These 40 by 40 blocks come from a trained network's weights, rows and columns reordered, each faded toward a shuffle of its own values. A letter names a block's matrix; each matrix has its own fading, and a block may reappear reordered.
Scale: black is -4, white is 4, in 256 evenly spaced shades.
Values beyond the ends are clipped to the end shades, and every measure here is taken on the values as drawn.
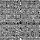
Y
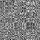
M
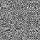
M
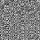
M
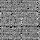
Y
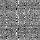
Y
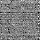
Y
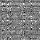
Y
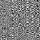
M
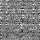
Y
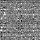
Y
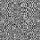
M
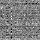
Y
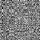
M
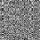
M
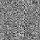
M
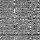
Y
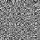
M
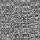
M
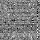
Y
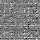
Y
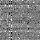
Y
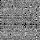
Y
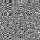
M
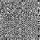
M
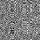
M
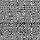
Y
